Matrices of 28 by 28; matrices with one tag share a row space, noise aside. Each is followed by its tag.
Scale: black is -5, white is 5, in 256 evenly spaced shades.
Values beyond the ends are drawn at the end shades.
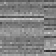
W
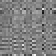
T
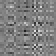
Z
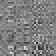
Z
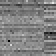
W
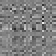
T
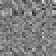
T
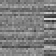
W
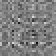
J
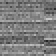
W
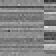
W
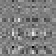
J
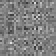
Z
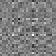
J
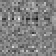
J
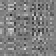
Z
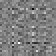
J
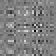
Z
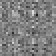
J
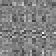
T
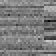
W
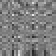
J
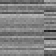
W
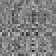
J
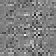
Z
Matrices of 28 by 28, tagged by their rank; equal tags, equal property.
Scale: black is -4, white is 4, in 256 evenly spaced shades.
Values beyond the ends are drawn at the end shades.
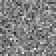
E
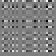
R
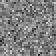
E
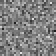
E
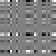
R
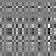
R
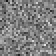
E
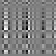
R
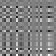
R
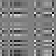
R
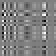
R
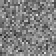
E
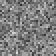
E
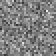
E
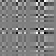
R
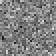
E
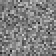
E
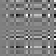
R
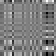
R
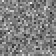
E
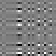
R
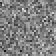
E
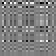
R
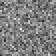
E
